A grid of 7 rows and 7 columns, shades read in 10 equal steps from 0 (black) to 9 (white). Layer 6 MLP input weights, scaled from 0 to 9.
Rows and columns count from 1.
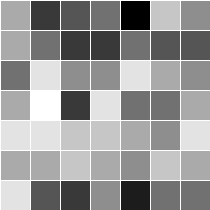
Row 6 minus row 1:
0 4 4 2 5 0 1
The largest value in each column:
8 9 7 8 8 7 8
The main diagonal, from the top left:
6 4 5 8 6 7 4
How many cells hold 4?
8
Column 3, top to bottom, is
3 2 5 2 7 7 2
